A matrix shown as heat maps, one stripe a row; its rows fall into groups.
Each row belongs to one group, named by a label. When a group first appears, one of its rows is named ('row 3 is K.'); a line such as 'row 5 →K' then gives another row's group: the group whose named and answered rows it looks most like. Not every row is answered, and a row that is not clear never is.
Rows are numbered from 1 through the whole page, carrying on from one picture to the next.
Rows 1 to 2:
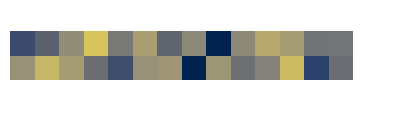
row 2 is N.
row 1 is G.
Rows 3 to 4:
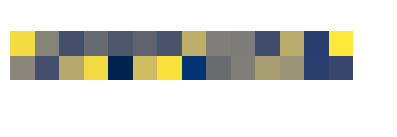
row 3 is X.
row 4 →N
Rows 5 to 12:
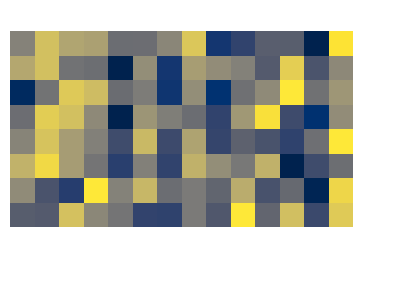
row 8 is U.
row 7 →G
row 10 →U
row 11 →X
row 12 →G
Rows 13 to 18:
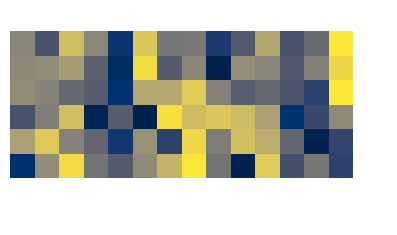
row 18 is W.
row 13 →U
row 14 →U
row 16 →W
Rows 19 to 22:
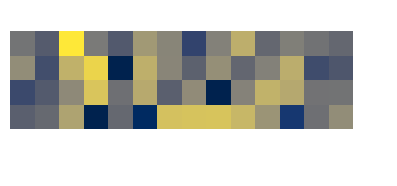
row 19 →N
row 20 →N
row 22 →W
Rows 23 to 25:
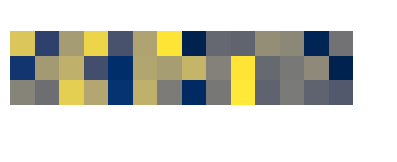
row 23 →N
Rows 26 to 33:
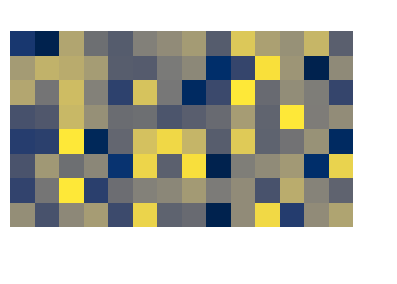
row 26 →G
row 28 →N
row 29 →G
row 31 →U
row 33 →U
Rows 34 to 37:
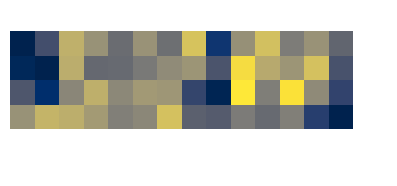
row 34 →G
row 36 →G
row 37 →N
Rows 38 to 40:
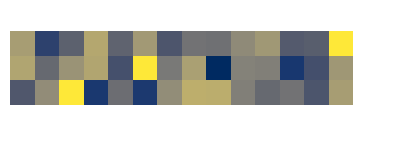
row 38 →X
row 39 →U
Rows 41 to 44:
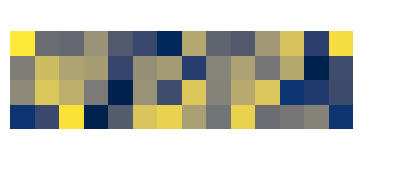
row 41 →X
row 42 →N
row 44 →W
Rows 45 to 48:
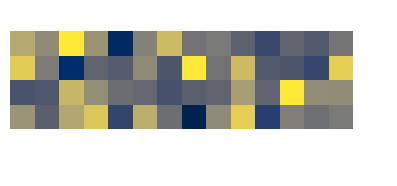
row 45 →N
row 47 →G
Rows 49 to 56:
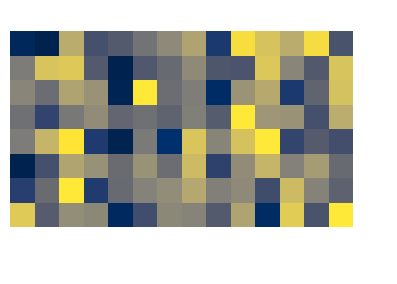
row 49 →G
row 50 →U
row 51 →U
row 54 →G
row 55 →W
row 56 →X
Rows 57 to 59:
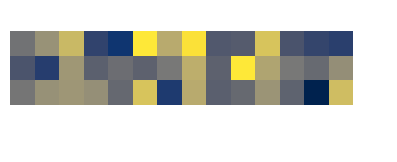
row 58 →G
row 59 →U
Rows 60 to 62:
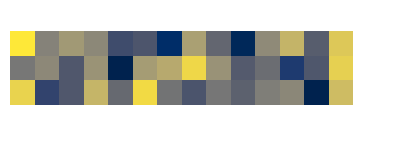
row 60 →X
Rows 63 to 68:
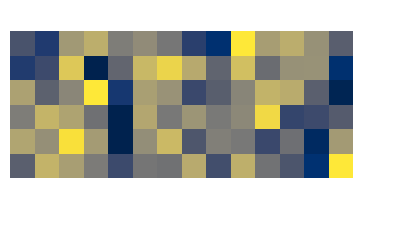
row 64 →W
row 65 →N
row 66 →U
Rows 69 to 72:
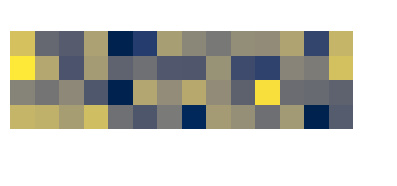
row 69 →X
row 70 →X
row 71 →U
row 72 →N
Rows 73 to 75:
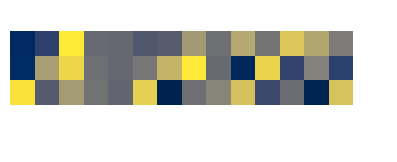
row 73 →G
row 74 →W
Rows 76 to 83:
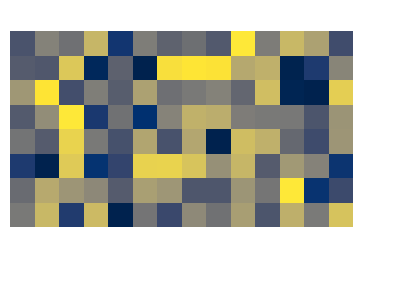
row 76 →G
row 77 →W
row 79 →W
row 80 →U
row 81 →W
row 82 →N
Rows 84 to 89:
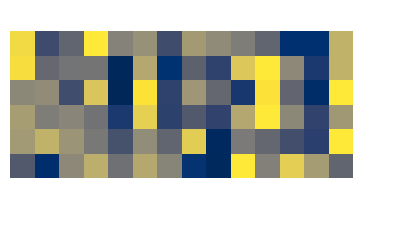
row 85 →U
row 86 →U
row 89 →G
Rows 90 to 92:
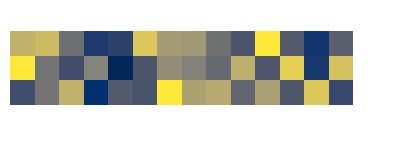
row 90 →U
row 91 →X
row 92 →W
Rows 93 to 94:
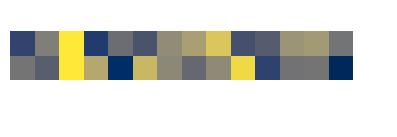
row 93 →W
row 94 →N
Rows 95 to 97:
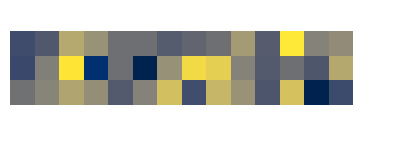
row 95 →G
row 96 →W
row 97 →N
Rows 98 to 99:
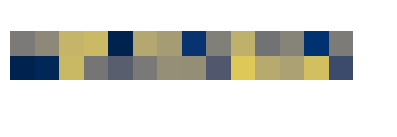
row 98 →N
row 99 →G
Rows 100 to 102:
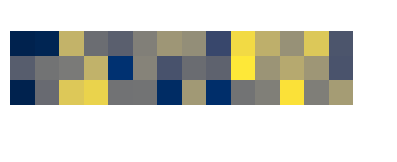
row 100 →G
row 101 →G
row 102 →G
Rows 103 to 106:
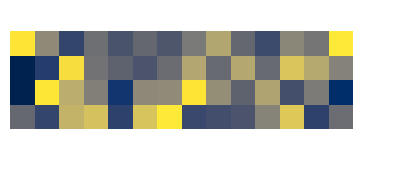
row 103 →X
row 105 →W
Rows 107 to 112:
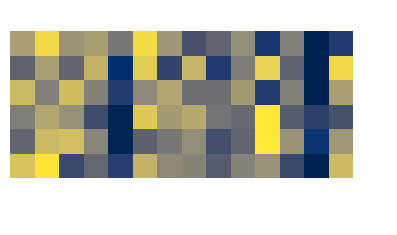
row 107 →N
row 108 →U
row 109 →N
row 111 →U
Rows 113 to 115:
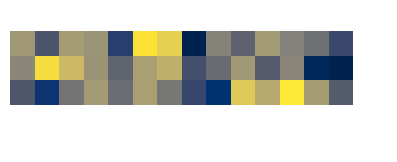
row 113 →N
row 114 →N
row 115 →G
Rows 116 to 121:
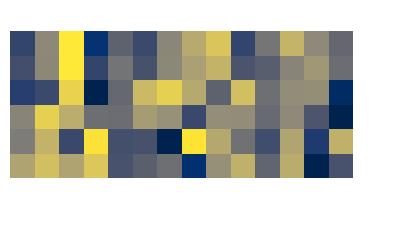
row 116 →W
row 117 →W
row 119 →N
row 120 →X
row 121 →N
